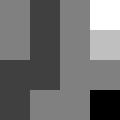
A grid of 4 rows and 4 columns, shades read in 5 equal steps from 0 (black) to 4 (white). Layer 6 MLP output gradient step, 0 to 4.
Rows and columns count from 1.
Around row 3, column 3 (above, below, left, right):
2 2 1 2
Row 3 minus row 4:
0 -1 0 2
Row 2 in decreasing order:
3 2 2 1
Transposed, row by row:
2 2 1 1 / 1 1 1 2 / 2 2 2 2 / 4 3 2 0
